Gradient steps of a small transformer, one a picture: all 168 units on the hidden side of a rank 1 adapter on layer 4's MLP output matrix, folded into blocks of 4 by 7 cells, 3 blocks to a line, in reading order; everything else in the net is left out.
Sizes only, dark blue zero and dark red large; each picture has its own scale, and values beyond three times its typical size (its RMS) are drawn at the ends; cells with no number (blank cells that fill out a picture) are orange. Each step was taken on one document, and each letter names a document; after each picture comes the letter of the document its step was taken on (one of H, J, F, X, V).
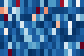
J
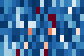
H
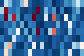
J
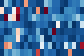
J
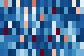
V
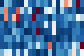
J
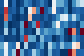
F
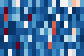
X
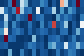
X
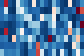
V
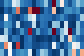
X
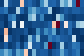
X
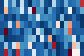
F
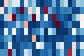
J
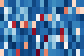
H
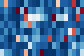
V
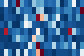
V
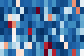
H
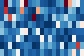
J
